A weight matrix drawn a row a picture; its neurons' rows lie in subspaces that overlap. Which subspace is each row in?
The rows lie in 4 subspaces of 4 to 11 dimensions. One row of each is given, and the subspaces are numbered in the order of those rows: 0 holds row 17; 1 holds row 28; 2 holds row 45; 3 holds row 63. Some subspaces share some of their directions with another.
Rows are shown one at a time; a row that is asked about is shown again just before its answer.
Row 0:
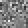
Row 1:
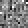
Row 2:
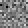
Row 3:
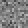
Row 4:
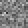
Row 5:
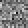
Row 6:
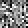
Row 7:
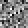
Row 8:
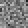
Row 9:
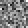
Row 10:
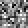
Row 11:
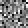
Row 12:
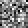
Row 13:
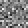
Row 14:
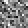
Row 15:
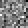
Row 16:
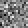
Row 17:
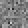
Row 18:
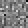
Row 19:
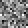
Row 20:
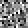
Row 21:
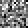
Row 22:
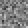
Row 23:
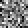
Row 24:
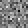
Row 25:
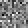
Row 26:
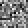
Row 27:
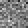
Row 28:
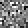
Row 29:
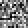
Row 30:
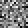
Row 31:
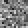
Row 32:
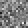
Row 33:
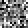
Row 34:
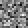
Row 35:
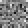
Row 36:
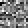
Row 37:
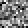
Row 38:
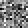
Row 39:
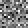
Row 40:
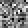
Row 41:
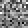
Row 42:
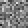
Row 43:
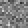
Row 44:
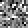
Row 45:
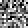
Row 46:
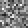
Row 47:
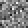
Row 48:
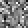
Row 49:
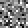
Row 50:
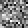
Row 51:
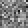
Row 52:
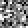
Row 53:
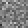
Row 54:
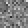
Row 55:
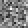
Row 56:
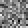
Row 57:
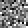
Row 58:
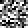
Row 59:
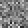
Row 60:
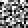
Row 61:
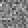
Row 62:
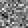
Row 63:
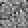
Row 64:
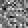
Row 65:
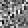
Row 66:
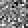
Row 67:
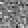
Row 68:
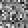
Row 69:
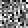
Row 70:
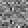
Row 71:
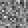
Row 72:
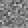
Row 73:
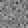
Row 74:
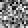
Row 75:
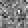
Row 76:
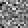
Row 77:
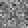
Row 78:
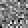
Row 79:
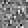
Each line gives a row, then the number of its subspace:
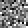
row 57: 1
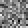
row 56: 0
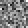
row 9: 2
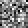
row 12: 3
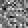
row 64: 0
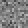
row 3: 0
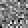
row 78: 0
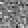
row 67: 1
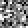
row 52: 0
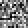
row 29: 2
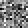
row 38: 0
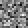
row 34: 1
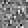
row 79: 0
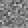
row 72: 1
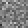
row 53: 0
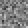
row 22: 0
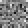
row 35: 0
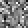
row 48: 0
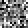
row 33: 0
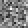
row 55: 0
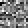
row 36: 3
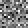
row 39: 1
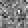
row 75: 3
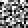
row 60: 1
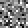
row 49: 1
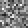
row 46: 1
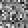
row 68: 3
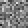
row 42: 3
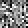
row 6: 0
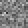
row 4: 3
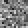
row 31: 0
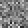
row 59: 0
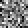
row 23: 0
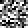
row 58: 1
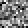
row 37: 0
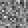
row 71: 3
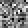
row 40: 3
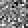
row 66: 1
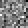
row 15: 0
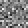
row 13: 1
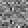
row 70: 0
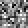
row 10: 3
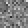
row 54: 0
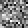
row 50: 1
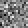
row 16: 1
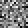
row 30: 1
